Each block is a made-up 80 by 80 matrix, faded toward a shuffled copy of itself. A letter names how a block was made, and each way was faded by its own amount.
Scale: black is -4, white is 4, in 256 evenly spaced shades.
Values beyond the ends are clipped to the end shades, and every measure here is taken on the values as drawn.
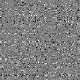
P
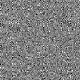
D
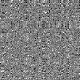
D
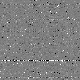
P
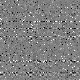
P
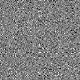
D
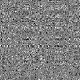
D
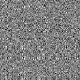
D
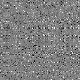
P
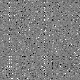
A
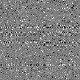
P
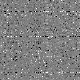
A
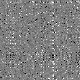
A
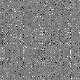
A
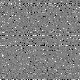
P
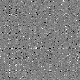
A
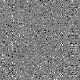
A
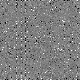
A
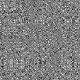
D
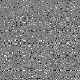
P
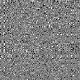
D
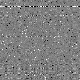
P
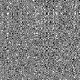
D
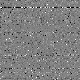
P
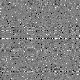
P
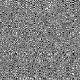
D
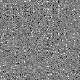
A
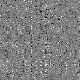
A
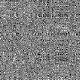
D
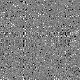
A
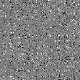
A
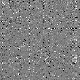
A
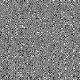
A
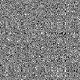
D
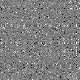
A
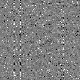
A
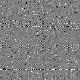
P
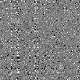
A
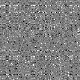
P
